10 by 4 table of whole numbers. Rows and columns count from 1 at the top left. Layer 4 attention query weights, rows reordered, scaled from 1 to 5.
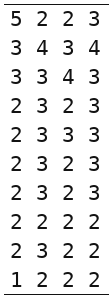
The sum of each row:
12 14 13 10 11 10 10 8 9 7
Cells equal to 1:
1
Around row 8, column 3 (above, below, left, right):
2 2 2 2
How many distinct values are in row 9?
2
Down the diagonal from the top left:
5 4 4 3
